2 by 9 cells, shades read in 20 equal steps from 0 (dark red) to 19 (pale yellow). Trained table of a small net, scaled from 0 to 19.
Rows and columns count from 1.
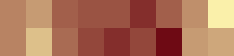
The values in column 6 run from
3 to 5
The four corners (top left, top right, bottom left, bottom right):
10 19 10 13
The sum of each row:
81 71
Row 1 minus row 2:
0 -3 -1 1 3 -2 7 -1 6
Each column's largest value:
10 15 8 6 6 5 7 12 19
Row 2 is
10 15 8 5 3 5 0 12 13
